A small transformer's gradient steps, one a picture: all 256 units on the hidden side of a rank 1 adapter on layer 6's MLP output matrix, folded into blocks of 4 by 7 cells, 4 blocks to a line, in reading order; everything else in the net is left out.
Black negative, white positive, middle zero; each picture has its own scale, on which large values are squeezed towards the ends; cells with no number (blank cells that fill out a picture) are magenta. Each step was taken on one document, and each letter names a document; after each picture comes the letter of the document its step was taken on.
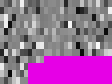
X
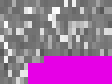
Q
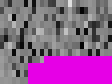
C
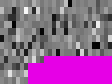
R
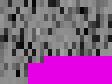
C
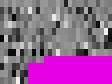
R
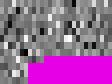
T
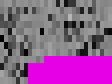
T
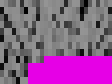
X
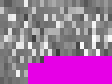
C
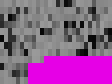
T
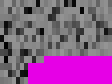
Q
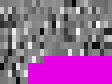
R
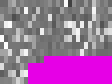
T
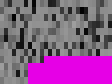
C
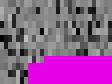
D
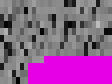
T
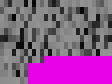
C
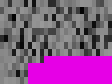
C
